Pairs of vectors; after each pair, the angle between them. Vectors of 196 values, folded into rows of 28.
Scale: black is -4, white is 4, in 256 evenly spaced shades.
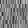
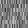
nearly opposite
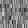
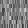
nearly opposite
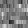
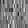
orthogonal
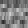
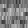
nearly parallel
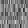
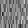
orthogonal
